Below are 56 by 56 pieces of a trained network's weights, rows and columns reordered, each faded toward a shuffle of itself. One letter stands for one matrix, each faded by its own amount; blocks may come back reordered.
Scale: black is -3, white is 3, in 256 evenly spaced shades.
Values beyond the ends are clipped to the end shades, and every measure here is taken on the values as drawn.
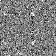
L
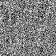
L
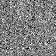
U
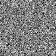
U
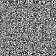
U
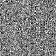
U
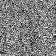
U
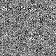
U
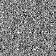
U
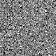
L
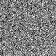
L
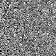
L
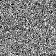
U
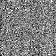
U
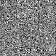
U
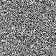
L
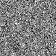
L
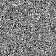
U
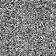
U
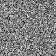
L
